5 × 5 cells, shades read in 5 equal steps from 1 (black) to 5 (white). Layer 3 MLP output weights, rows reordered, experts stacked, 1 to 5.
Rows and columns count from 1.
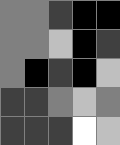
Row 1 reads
3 3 2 1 1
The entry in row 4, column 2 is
2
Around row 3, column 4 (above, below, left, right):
1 4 2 4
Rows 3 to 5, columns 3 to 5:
2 1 4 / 3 4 3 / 2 5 4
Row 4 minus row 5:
0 0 1 -1 -1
